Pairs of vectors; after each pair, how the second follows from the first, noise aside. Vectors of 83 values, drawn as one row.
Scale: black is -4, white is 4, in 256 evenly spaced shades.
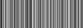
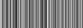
wrapped around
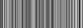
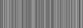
shrunk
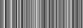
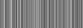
shrunk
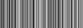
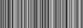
wrapped around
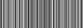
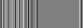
partly zeroed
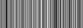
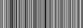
wrapped around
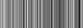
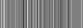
partly zeroed
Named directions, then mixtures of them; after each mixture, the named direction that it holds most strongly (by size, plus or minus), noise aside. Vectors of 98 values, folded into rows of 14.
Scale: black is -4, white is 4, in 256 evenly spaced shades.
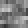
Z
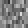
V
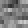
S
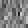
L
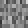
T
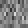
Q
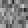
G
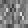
Q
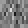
Q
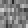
G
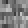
Z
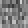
T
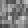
Z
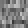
V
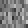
T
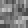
Z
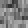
S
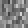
V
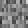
T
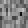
V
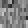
G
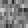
G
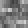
S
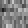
G
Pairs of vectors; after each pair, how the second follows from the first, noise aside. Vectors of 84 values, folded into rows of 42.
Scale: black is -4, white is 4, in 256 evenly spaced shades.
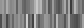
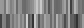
copied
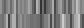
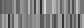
sign-scrambled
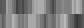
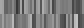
sign-scrambled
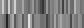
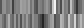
reversed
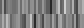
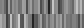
reversed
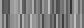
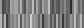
copied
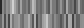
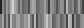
copied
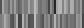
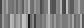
reversed
